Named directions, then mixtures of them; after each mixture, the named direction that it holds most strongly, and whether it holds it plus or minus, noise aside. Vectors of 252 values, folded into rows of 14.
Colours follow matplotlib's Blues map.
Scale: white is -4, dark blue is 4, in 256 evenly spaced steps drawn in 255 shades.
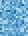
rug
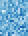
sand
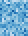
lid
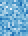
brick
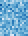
lid, plus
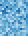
brick, minus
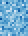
rug, minus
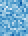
brick, plus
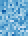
sand, minus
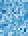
sand, minus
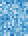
brick, plus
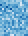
brick, minus
